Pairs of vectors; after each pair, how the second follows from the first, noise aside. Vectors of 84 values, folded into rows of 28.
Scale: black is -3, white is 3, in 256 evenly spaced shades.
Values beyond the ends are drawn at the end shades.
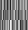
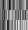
shuffled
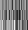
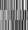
shuffled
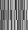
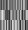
shuffled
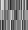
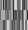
shuffled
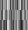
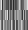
shuffled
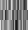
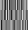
shuffled
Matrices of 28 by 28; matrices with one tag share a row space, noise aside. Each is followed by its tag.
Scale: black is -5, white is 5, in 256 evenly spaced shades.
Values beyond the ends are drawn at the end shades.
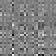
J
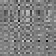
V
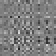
V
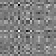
V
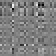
J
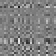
V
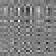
V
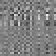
V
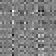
J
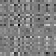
V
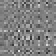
V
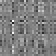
J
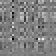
J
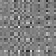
V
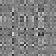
J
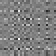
V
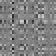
J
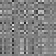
J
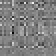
J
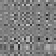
V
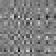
V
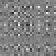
V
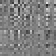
V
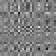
V
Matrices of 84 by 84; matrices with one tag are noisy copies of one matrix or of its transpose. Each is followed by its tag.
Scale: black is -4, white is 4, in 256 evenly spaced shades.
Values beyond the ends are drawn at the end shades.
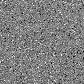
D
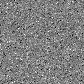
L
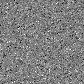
L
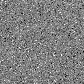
D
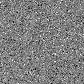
D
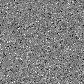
L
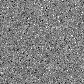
L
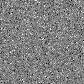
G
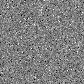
L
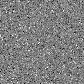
G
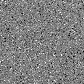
D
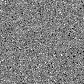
D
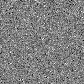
G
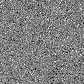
D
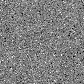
D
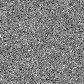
G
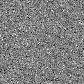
G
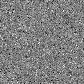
G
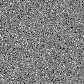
G
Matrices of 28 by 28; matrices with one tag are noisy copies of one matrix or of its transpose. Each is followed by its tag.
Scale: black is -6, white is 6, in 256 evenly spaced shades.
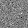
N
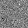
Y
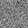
Y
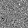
Y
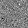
Y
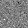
Y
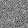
N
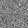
Y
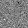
Y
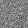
N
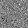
Y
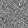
Y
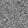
Y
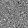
Y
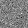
N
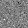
Y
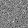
N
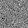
Y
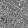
Y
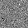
Y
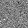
Y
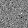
N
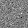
N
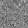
Y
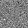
Y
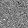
Y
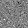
Y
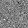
Y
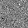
Y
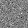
N
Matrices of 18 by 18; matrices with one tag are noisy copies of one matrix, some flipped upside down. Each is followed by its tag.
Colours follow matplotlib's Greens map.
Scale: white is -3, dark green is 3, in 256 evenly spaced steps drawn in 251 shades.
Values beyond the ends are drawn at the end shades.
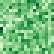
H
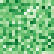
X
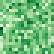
H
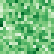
H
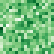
H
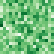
H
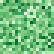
X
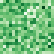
X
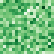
X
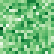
H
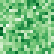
H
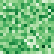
X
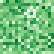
X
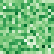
X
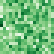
H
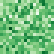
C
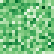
X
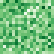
X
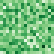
X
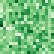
H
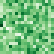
H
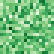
C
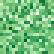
C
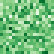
C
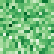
C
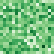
X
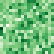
H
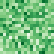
C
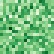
C
